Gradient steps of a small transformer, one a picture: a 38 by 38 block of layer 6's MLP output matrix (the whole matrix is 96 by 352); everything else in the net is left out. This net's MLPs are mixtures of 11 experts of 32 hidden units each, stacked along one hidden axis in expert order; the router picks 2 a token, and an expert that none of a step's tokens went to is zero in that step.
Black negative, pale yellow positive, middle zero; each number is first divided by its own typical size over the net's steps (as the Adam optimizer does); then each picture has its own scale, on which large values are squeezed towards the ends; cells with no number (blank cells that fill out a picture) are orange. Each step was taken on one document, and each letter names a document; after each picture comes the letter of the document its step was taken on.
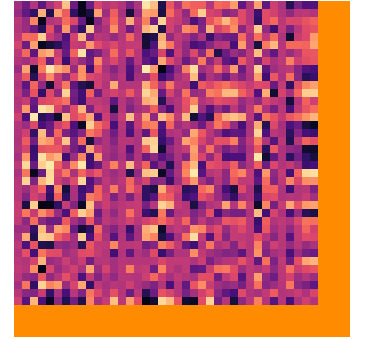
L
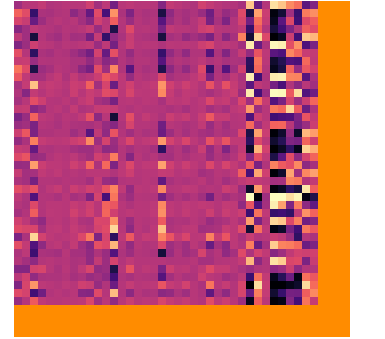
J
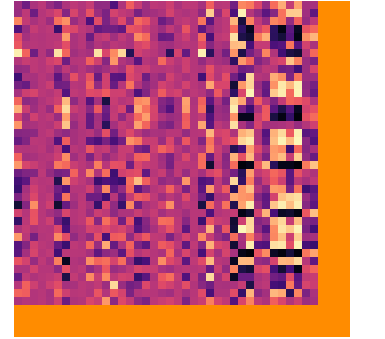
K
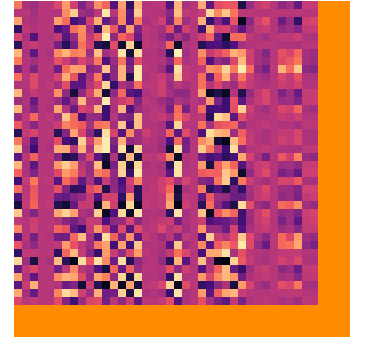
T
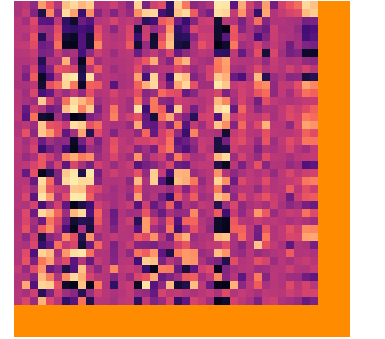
L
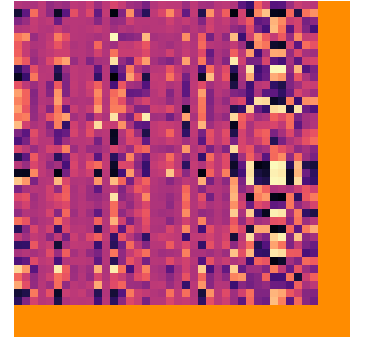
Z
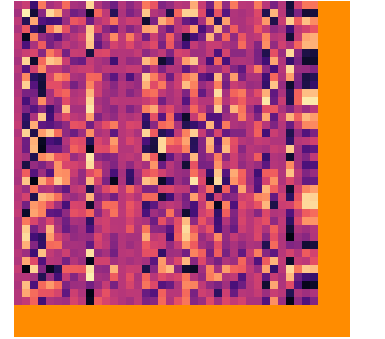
L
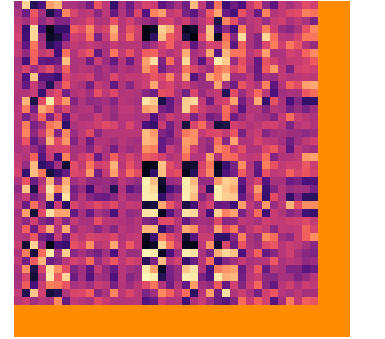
L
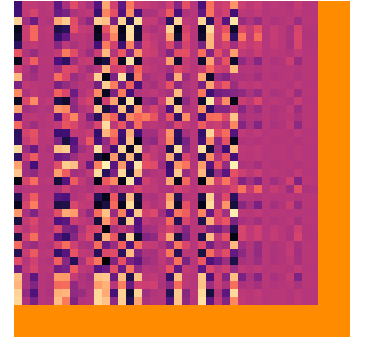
T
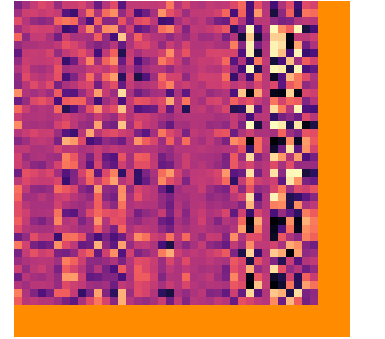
K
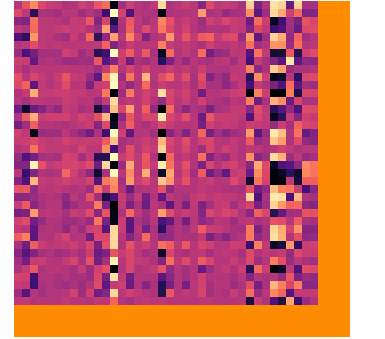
J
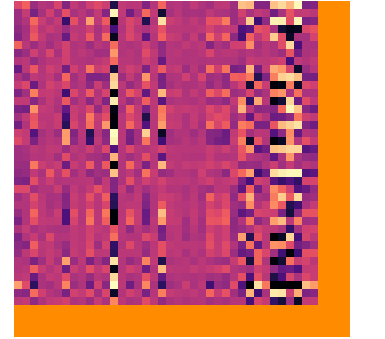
J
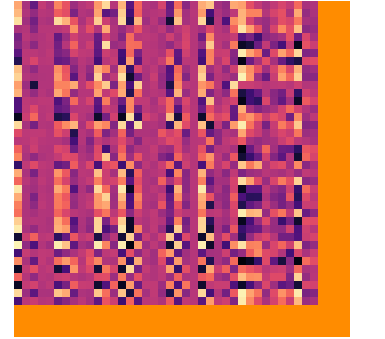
T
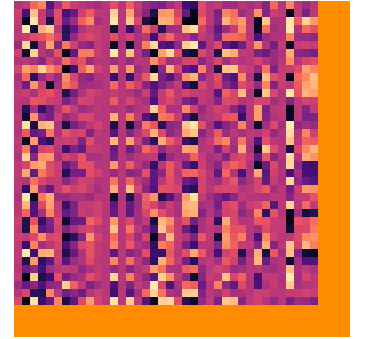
L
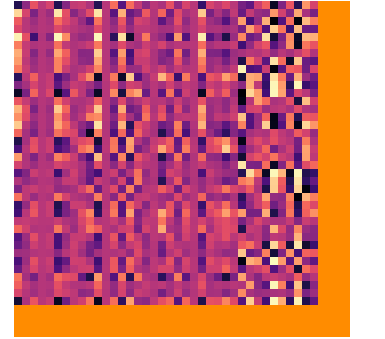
Z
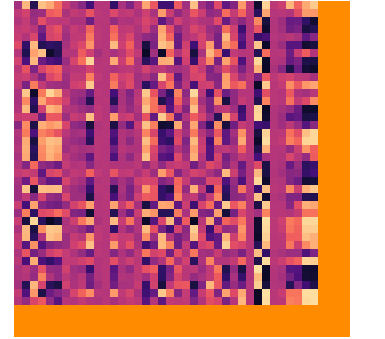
L
